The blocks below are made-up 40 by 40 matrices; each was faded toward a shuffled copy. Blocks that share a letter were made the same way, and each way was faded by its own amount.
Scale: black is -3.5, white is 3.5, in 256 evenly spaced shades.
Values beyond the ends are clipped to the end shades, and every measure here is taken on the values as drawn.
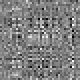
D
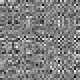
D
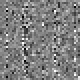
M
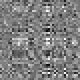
D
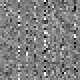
M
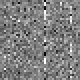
M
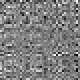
D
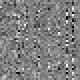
M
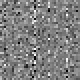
M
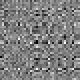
D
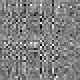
D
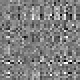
D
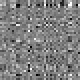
D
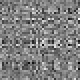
D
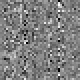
M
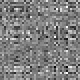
D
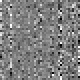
M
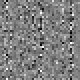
M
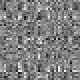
D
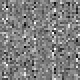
M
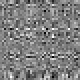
D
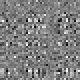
D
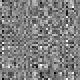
D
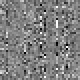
M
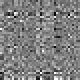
D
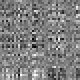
D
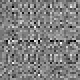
D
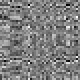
D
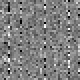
M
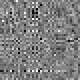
D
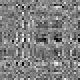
D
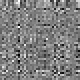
D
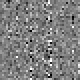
M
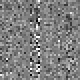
M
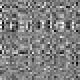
D
